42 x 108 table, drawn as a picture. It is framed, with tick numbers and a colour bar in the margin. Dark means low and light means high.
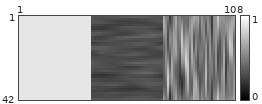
The table splits into one row of 3 panels. Panel 1,1: very high, flat. Panel 1,2: low, streaked across, faint in contrast. Panel 1,3: middling, streaked downward, strong in contrast.
